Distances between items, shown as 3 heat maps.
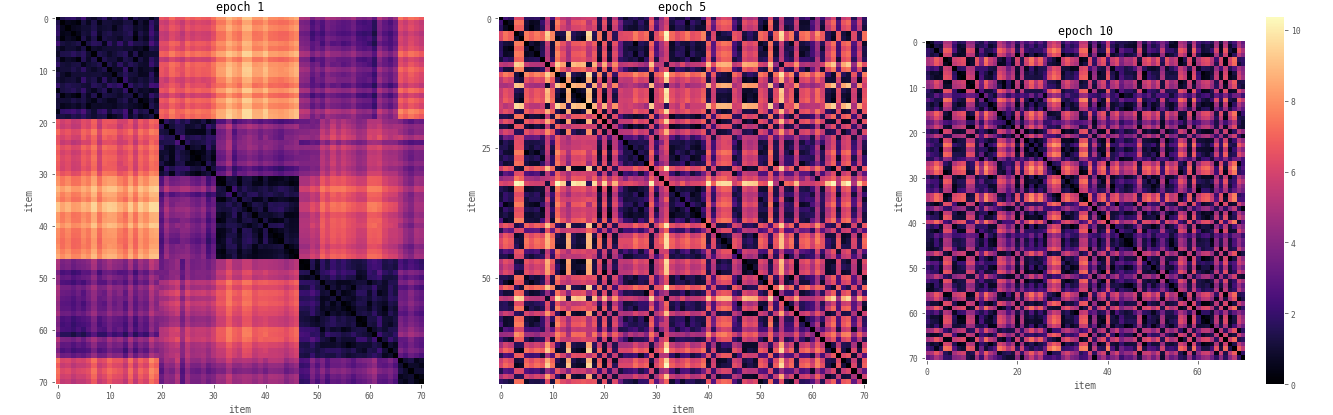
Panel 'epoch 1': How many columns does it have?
71
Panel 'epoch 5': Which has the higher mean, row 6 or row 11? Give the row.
11
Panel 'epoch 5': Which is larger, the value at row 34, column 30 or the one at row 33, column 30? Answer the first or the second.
the second
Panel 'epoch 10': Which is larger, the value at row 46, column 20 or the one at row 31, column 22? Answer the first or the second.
the first
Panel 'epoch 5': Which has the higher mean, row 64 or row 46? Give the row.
64
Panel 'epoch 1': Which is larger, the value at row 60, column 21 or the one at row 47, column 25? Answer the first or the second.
the first
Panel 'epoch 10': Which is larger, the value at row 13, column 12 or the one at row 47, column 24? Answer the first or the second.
the second
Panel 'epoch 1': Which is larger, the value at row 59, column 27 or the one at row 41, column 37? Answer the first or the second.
the first
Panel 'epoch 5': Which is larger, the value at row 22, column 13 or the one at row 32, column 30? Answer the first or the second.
the first
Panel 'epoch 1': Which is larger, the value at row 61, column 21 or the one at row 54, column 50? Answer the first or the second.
the first
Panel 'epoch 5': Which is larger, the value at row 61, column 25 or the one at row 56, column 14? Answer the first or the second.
the second
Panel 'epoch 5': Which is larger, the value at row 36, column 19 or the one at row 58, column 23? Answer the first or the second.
the second
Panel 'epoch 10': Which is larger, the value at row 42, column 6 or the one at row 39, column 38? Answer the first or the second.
the first
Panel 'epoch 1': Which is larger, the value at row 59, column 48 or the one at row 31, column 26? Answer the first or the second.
the second
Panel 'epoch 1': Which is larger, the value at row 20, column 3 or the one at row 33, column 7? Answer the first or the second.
the second
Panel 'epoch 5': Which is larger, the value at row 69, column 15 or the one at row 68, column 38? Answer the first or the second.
the second
